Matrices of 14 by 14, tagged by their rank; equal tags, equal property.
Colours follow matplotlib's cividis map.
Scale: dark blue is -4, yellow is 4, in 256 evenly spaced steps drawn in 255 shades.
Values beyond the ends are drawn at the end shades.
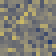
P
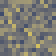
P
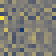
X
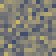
P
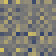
X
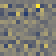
X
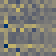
X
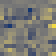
X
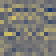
X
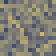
P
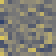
X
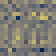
X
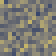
P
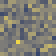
P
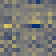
X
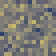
P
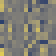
X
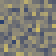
P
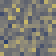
P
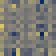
X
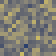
P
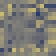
X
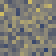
P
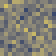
P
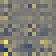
X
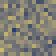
P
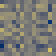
X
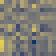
X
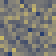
P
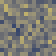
P
